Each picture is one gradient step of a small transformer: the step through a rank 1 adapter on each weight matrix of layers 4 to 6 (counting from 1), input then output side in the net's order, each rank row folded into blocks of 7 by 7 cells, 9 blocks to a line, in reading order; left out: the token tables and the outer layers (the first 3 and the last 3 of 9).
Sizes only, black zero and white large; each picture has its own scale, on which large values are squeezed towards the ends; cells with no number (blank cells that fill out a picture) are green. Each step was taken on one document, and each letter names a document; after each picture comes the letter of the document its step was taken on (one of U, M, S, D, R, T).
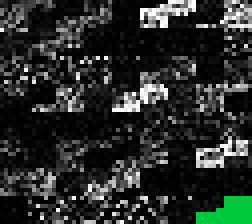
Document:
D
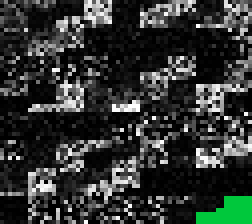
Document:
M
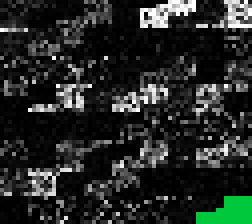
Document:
D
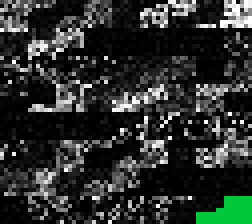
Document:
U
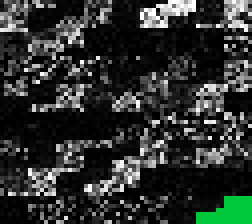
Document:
D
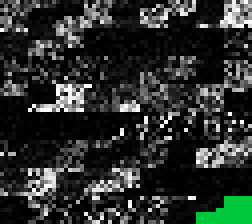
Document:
U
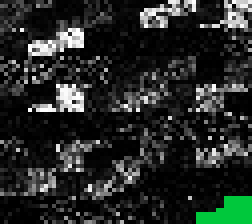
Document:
D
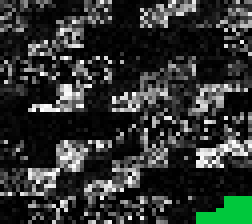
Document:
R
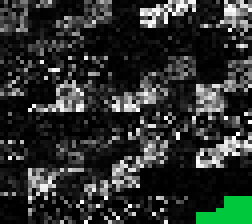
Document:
M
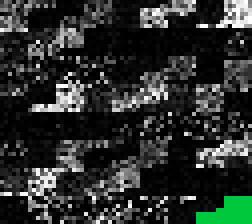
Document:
U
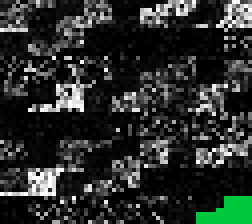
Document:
R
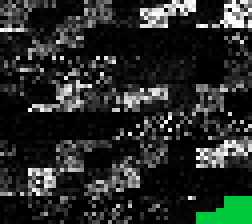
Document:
U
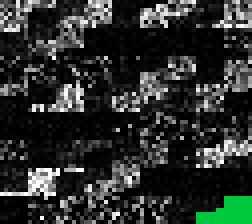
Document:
R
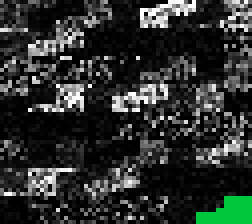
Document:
D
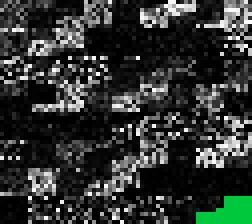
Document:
M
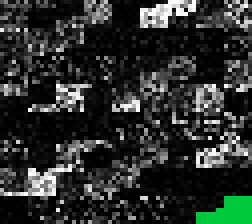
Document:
D
